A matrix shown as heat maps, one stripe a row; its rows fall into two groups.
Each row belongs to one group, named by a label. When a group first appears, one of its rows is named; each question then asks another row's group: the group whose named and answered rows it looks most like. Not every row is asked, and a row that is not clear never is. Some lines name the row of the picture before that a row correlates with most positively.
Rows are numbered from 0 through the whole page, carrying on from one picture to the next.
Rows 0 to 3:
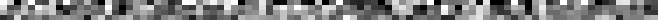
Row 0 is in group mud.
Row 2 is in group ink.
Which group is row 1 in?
ink
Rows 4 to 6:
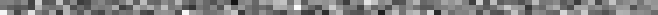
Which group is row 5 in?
ink
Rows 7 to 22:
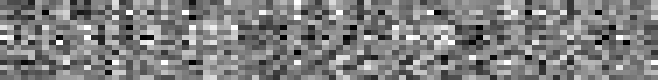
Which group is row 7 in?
ink
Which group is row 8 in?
ink
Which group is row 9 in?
mud
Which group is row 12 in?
mud
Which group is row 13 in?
mud
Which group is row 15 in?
mud
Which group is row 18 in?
mud
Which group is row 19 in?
ink
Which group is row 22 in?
mud
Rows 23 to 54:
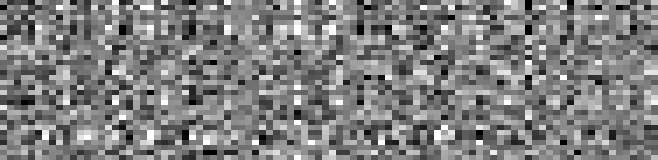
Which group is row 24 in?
mud
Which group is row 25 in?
ink
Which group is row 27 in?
ink
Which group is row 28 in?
ink
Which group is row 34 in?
mud
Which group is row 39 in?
mud
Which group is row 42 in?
ink
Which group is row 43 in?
ink
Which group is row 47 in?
ink
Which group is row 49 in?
mud
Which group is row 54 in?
ink
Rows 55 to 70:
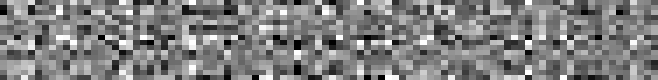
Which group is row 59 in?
mud
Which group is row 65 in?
ink
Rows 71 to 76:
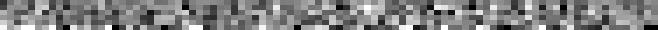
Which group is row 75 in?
mud
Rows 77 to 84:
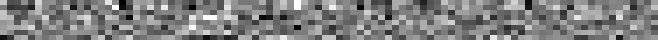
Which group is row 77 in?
ink
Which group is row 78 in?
ink
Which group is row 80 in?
mud
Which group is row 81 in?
mud
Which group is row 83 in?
mud
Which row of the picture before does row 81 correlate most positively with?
75
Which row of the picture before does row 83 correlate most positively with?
73
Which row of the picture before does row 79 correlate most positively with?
73
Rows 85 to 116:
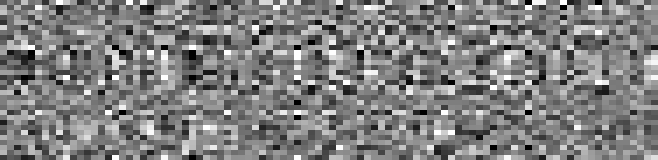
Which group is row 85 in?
mud
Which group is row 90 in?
mud
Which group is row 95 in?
ink
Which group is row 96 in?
ink
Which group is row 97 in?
ink
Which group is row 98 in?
ink
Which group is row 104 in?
mud
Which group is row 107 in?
ink
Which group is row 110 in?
mud
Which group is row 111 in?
mud
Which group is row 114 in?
mud
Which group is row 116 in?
ink
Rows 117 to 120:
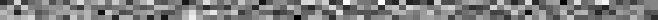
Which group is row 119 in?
mud
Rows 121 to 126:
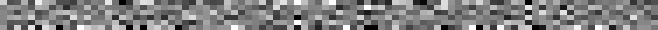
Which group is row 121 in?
ink
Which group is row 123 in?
mud
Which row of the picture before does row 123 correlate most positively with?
119
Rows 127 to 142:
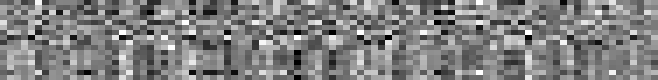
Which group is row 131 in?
mud
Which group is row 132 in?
mud
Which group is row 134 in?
ink
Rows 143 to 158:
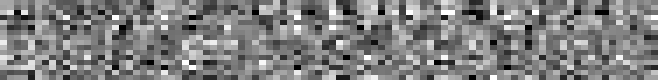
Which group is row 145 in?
mud
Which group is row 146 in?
ink
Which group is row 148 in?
ink
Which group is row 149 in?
ink
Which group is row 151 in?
mud
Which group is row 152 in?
mud
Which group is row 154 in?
mud
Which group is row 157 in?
ink
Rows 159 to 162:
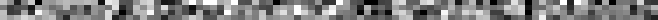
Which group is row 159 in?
mud
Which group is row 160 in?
ink
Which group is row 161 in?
ink
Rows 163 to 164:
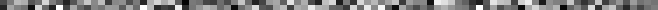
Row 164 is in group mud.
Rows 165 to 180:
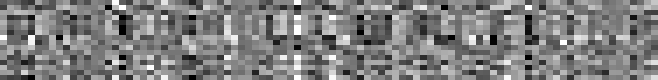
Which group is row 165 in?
ink
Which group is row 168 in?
ink
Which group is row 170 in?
ink
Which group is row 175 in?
mud
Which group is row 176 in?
ink
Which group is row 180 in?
ink
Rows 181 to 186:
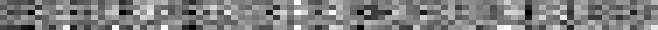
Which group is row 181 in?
ink
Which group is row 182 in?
mud
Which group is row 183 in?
ink
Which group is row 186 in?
ink
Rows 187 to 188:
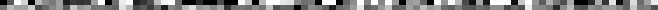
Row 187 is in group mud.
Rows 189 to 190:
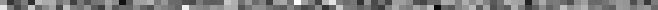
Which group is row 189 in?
ink
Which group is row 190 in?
mud
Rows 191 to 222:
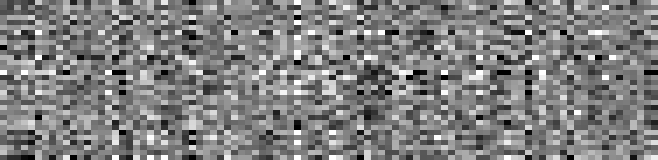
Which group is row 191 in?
ink
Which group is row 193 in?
ink
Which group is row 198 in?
ink
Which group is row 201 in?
ink
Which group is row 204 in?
mud
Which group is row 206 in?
mud
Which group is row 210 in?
mud
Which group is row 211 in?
ink
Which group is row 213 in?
mud
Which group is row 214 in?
mud
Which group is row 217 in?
ink
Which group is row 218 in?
mud
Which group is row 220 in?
mud
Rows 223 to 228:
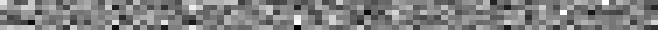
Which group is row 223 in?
mud
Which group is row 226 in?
ink
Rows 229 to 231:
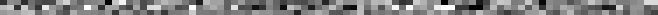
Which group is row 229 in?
ink
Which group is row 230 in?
mud
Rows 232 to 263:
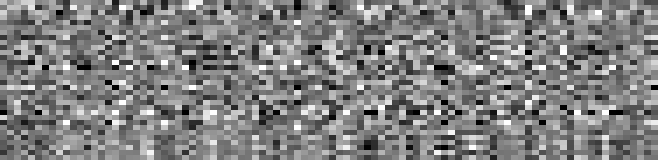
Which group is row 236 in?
ink
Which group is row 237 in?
mud
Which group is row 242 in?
mud
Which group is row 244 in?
ink
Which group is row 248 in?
ink
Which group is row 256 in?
ink
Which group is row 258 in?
mud
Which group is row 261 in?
mud
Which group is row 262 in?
mud
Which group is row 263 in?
mud
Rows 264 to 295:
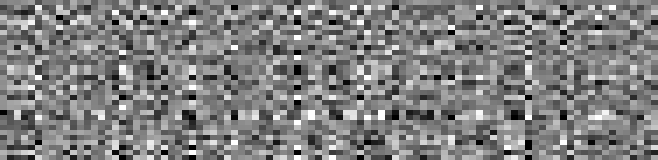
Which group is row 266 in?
ink
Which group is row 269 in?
mud
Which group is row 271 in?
ink
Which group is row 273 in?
mud
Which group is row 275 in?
ink
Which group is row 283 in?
ink
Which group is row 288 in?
ink
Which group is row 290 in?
mud
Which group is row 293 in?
ink
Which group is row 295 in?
ink
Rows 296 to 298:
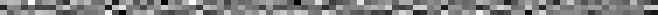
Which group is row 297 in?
ink
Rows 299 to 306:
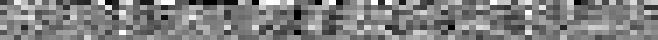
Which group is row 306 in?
mud
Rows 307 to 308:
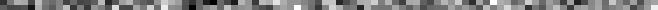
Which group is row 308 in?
ink
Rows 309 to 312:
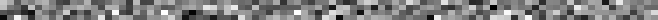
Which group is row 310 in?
mud
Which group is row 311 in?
ink
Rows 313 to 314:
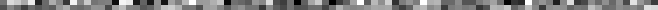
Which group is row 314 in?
ink
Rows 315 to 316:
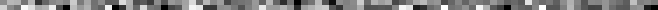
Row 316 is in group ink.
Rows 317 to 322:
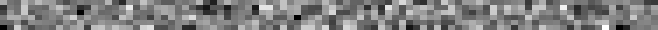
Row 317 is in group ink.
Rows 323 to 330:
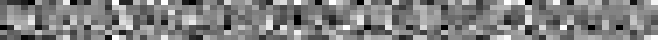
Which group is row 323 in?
ink
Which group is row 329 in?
ink
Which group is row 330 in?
ink
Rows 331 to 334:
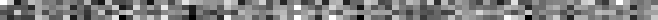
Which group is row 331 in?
mud
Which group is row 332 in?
ink
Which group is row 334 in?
ink
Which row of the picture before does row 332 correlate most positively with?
323
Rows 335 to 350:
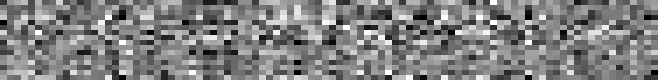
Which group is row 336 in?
ink
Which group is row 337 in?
ink
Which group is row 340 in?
mud
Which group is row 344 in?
mud
